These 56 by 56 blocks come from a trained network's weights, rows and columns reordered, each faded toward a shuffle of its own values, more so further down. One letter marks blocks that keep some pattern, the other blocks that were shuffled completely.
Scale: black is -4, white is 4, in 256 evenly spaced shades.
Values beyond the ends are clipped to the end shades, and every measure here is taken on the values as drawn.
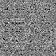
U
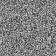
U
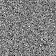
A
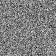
A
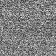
U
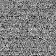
U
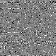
U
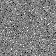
A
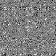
U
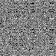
U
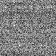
U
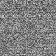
U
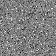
A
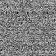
U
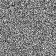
A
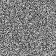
A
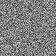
A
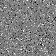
A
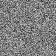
A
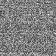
U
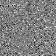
U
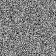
A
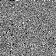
U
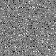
U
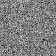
U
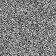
A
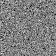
A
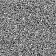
A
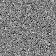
A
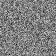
A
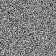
A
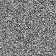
A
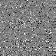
U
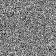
A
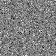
A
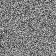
A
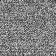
U
